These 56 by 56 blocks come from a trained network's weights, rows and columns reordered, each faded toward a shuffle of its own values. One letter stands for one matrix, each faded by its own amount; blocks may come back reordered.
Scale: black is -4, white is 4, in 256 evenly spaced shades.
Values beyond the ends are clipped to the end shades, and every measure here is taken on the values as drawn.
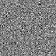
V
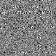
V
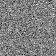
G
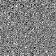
V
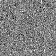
G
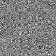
V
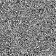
G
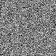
G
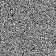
G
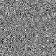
V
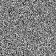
G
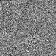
G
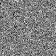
G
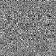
V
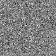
G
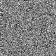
G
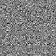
V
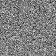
G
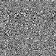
V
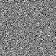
V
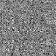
V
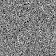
G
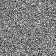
G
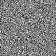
G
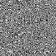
V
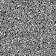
G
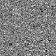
V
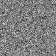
G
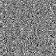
V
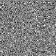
V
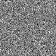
G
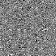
V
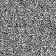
G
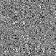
V
